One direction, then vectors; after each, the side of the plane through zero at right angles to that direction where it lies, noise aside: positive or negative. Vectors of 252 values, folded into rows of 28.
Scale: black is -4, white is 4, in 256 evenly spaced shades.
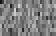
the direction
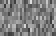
positive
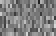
negative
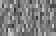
negative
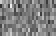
negative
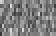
negative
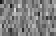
positive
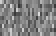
negative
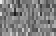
negative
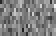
positive
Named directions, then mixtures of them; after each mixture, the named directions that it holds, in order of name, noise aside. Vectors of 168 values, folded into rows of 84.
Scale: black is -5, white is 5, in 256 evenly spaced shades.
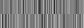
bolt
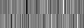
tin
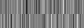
bolt, tin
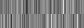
bolt, tin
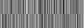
bolt, tin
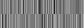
bolt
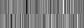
tin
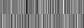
bolt, tin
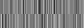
bolt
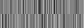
bolt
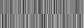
bolt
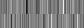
tin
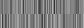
bolt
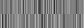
bolt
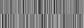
bolt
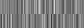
bolt, tin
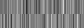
bolt, tin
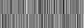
bolt, tin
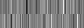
tin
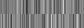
bolt, tin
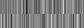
bolt, tin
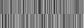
bolt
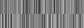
bolt, tin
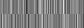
bolt, tin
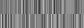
bolt, tin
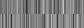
bolt, tin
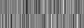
bolt, tin
